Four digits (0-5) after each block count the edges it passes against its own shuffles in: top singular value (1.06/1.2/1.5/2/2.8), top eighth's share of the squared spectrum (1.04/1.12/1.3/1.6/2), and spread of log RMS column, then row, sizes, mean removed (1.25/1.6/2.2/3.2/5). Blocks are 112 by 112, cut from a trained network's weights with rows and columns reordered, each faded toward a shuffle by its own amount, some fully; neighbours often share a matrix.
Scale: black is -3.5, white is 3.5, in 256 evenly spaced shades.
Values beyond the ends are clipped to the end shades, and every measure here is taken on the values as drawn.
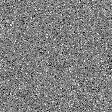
0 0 0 0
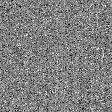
1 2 0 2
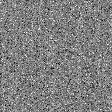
1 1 0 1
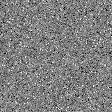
0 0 0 0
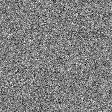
1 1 0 0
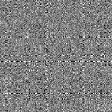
4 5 3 3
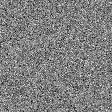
0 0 0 0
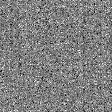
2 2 0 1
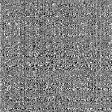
3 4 2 4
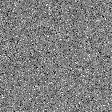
0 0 0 0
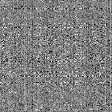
3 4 1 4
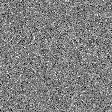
1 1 0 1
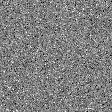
0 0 0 0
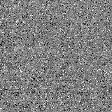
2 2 1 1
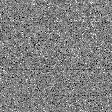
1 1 0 0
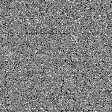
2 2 1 0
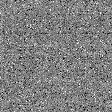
1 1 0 0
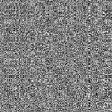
4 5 3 2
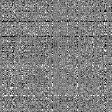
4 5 4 2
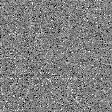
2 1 1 0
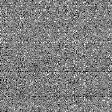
3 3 3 2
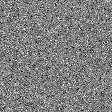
0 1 0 0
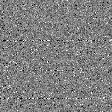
3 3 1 2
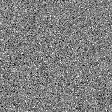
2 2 0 0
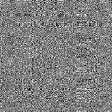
4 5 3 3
